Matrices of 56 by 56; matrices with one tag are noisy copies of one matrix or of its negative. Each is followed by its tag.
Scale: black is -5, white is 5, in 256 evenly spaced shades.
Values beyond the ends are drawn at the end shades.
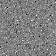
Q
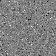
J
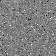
J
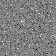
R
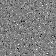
R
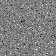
R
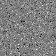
R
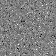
R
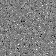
R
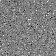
J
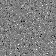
R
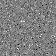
R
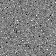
Q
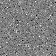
Q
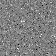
R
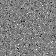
R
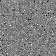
J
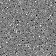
Q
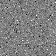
Q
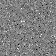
R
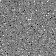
J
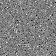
Q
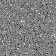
R
